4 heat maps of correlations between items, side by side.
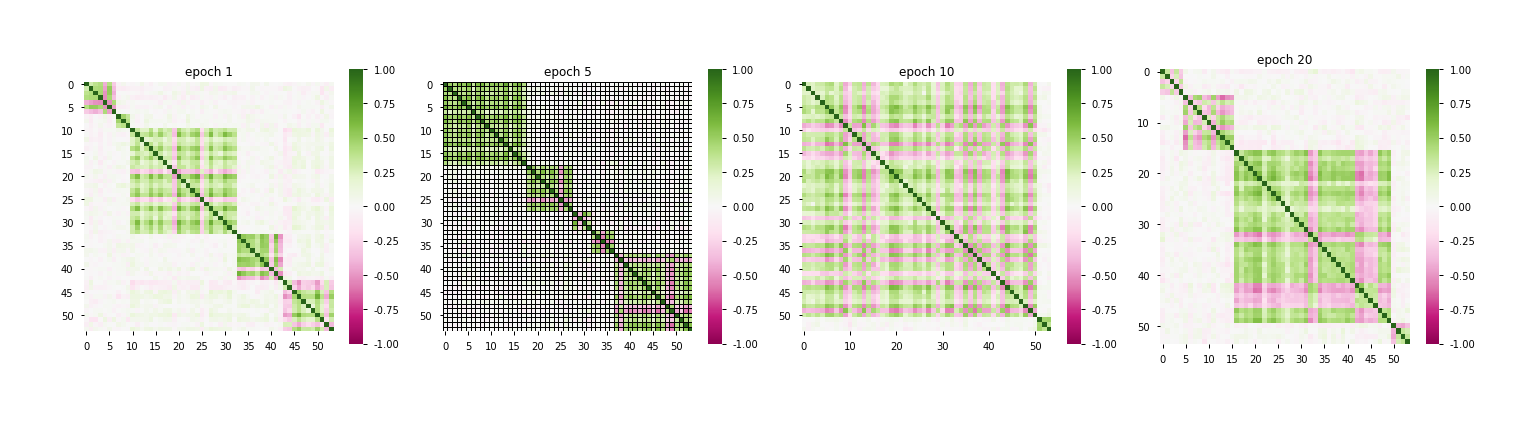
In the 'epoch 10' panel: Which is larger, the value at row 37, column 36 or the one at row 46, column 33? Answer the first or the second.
the second
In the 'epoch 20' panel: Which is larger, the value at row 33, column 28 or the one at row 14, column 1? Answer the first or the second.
the second
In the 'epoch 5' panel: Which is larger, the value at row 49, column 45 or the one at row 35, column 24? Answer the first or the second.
the second
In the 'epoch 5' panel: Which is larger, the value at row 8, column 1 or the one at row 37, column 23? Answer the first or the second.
the first
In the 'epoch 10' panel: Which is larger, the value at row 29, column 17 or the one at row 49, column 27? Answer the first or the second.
the first
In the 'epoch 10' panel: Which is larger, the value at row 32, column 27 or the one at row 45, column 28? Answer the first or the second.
the first
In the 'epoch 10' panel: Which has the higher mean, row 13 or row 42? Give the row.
42
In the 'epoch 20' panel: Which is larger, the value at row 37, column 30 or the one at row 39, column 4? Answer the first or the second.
the first
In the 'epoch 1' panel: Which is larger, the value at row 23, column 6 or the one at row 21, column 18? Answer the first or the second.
the second
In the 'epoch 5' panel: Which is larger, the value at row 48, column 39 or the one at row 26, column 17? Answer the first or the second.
the second
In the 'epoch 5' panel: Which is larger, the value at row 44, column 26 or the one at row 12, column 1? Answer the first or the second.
the second
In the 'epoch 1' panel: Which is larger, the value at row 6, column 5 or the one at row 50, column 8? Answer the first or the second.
the second
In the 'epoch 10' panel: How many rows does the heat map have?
54
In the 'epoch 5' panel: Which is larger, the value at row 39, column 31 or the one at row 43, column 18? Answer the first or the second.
the second
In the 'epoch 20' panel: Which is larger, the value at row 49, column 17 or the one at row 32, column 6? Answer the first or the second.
the first
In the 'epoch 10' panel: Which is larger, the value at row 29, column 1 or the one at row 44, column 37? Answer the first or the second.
the second
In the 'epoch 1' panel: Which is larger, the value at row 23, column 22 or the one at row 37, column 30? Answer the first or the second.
the first
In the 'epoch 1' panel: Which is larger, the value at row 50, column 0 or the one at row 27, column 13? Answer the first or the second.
the second
